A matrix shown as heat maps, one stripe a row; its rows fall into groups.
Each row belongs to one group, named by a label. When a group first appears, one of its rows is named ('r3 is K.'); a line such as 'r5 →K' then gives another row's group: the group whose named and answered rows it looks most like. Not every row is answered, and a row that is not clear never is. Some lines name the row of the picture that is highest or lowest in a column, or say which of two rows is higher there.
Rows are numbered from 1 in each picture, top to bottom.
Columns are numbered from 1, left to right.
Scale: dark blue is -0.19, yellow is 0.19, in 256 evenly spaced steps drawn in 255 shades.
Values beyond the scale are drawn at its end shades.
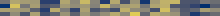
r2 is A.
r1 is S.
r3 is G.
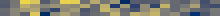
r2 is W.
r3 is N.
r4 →A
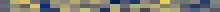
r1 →W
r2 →A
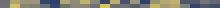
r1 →S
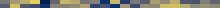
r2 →G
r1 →S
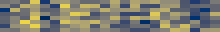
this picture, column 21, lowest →3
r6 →S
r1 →A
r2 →S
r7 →W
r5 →A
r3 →A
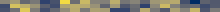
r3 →W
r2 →S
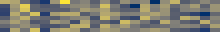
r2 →W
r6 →G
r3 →W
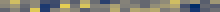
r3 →A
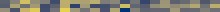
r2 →G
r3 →S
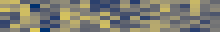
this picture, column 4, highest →8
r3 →G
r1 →G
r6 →W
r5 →S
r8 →A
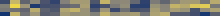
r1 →N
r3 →N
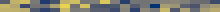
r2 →G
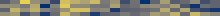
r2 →A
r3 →W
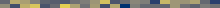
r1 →W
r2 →S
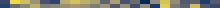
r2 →W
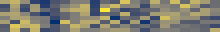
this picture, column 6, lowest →6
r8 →N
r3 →N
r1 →G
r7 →W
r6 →S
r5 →W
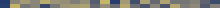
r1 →W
